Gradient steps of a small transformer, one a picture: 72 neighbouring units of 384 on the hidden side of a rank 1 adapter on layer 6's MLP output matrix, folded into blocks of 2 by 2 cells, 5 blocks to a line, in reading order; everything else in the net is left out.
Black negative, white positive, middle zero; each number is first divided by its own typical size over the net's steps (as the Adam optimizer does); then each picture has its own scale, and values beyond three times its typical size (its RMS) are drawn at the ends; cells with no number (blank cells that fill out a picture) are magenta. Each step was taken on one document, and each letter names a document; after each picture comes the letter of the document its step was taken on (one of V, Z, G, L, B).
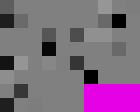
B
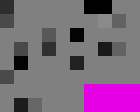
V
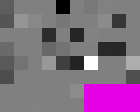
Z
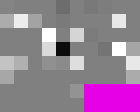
Z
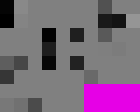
B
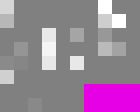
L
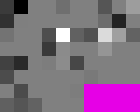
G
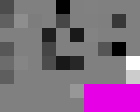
Z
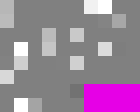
V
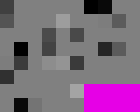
V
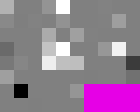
Z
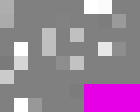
V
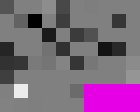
Z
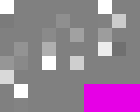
L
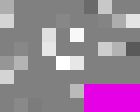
V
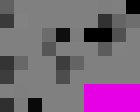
G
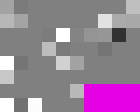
G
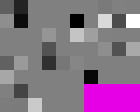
B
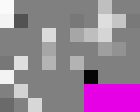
B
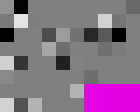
G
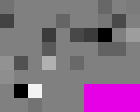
L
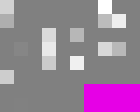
L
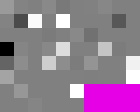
Z
